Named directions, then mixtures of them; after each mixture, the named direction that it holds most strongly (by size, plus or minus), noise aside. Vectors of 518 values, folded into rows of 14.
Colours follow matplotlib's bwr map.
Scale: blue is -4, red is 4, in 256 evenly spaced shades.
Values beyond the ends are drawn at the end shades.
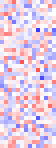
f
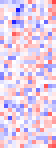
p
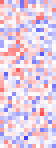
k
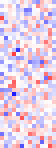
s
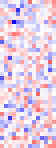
p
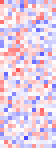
k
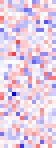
s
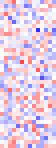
f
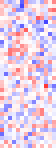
k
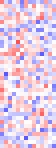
k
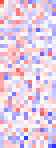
k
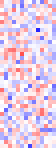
k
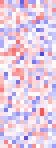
k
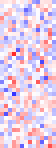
s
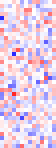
s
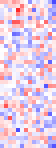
p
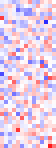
s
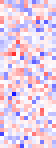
k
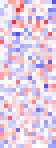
p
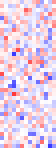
s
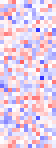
f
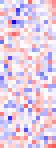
p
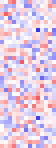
f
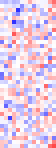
p
